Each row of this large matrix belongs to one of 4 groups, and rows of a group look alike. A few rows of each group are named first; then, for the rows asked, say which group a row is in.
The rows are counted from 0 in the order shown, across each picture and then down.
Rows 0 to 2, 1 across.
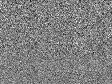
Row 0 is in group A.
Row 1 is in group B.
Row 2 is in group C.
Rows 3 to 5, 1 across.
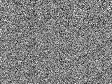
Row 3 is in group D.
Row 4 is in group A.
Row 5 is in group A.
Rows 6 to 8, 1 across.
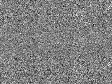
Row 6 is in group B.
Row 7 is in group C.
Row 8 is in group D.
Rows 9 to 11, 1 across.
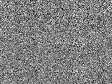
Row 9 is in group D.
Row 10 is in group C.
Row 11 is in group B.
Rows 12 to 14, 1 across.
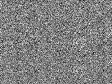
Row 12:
A
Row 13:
B
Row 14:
B
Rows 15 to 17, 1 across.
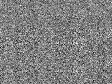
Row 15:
C
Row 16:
B
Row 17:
B
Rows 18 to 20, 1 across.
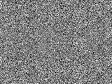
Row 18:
A
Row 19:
B
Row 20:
A
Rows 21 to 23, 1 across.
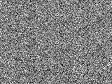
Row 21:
A
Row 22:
A
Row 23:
D
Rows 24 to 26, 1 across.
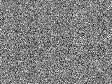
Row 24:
B
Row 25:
D
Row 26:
A
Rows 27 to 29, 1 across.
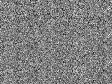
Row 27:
D
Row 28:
B
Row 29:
B
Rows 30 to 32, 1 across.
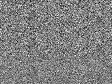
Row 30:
A
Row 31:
A
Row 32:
C
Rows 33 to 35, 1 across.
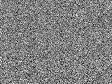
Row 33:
B
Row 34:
A
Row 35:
A
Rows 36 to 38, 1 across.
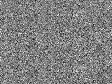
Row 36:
B
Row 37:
A
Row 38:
B
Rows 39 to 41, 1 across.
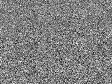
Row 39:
C
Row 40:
B
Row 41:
A
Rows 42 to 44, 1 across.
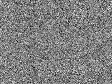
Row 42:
D
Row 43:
A
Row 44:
C
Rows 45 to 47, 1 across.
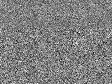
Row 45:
C
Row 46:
B
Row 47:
A
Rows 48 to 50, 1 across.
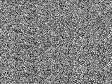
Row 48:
A
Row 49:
D
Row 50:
D
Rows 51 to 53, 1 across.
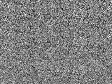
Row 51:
D
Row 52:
D
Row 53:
C
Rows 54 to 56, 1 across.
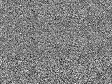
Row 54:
C
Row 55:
C
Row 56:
A
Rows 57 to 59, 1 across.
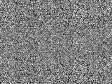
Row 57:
D
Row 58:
B
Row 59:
D
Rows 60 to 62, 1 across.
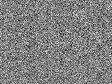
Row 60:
B
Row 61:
A
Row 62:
A
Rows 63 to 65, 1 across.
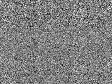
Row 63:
D
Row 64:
C
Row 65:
D
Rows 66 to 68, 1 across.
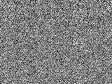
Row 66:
D
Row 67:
B
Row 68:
A
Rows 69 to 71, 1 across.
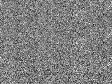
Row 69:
B
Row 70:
B
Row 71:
D
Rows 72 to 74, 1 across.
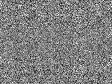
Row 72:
A
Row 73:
B
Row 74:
D
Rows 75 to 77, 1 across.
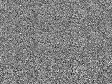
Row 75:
C
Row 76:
C
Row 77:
B
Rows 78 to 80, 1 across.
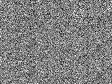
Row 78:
D
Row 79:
A
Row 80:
A
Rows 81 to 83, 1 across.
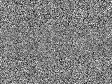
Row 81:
D
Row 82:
B
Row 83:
A
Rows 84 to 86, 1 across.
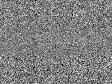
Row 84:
B
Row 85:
C
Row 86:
D
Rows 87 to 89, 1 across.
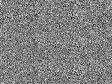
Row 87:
B
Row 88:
C
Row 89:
C
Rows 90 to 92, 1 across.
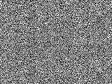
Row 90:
A
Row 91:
D
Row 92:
A
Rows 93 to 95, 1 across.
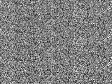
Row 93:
D
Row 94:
D
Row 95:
D
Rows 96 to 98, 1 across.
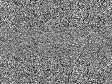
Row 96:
D
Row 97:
C
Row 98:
D
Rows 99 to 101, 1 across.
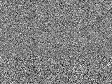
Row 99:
A
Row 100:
C
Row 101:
D
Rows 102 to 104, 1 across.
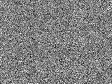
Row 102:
D
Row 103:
C
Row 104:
A
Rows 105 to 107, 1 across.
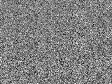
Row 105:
B
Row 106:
B
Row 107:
A
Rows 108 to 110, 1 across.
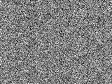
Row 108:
D
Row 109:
A
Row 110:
A
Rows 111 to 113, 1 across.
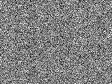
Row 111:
A
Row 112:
D
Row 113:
A
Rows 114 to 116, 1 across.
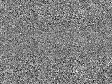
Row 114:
C
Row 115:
C
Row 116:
B
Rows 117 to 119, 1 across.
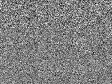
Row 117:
A
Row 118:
B
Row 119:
C
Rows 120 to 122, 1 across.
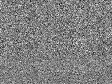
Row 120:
A
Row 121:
B
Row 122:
C
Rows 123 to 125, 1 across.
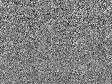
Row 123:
D
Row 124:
B
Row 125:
C
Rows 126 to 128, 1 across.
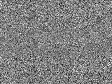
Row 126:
A
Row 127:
C
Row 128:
D
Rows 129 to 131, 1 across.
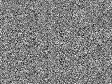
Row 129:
B
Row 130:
A
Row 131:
A
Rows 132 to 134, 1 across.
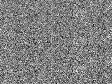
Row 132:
B
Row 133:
D
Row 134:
B
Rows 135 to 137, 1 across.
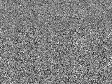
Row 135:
C
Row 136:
B
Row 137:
D
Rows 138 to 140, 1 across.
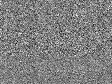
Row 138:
B
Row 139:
A
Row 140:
C
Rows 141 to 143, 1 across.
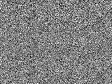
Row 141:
A
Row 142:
C
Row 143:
A
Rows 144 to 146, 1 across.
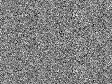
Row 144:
B
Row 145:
A
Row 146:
B
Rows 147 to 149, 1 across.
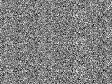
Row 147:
B
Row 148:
B
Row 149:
B
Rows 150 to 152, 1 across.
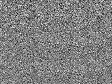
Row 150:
A
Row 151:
C
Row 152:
C
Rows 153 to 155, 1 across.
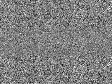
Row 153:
D
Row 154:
C
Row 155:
D
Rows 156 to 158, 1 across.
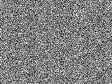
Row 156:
B
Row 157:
A
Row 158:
A
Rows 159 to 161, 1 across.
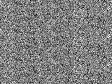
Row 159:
D
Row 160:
D
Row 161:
D
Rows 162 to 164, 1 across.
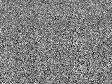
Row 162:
C
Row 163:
B
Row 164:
D
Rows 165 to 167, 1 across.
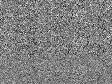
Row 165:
B
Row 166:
D
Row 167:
C
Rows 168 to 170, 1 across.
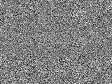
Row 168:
B
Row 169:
C
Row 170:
A
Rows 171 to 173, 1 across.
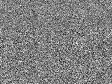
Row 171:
C
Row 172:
B
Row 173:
A
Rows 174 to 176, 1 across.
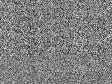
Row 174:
D
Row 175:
D
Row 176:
C
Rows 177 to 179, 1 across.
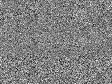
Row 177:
B
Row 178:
C
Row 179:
A
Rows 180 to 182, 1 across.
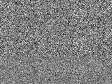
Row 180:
D
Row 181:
B
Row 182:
C
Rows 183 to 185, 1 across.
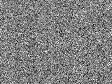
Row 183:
B
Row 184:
A
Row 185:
D
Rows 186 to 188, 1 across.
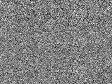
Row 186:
D
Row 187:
C
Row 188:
B
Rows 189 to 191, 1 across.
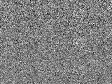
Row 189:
D
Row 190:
B
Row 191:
C
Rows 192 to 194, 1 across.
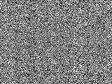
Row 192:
A
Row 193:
D
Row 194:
D
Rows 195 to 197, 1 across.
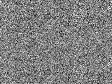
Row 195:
D
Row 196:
A
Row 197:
D
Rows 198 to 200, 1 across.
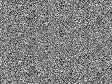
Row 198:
A
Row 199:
A
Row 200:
A
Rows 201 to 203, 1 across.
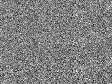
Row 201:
B
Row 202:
C
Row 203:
B
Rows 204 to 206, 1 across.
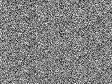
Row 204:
A
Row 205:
A
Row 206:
A
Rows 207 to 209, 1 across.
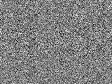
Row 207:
B
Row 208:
A
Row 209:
A
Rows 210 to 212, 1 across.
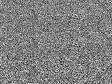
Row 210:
C
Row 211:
C
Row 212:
A
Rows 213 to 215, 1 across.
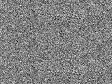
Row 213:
C
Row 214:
A
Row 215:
C
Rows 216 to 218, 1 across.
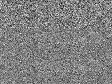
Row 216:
A
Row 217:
C
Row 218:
C
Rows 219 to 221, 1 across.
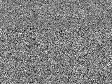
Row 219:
C
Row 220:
A
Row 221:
D
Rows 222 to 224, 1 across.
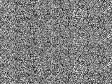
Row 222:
D
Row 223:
D
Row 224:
D
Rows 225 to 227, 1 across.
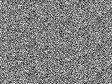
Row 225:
A
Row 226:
A
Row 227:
A
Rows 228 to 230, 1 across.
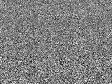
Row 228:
C
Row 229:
B
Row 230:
A
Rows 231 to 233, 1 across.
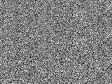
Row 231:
B
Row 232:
B
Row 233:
A
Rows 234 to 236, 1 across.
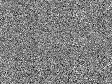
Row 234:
B
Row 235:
C
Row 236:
D
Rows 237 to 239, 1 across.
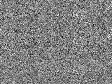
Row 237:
B
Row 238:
D
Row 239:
C
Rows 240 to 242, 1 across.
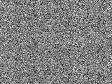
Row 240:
D
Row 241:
C
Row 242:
D
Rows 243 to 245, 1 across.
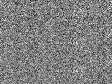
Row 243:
D
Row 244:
B
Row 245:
B
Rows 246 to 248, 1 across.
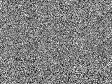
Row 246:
A
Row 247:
B
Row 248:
D
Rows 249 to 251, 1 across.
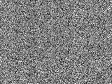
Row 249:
D
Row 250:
D
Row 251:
A
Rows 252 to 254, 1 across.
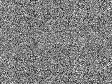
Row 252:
D
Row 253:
C
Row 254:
D
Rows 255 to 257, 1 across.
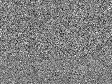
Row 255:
D
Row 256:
A
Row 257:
C
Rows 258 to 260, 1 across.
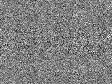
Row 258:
B
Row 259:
D
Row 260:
C
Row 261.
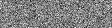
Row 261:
A
